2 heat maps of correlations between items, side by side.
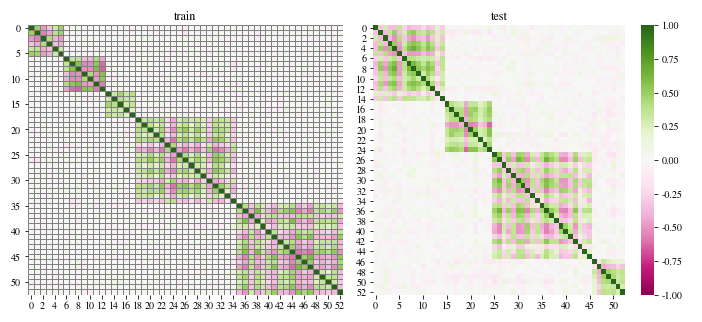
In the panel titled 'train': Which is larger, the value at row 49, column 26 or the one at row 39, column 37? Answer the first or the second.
the first
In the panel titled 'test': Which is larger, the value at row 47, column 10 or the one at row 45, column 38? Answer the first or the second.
the second
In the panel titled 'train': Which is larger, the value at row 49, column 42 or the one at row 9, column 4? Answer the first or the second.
the first
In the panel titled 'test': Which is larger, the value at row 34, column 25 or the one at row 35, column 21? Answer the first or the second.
the second
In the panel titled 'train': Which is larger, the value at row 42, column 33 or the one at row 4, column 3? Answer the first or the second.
the first
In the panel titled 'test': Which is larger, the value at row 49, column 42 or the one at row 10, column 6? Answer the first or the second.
the second
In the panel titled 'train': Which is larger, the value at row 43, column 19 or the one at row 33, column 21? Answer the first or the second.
the second
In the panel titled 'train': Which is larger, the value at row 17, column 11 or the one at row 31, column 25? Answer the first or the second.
the second
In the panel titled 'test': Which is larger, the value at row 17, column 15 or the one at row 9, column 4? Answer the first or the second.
the second
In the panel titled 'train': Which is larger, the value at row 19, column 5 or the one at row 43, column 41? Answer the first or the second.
the first
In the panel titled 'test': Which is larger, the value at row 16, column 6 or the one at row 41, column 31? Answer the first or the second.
the first
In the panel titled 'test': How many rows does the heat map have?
53
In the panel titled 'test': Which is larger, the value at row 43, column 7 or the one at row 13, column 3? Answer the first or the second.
the first
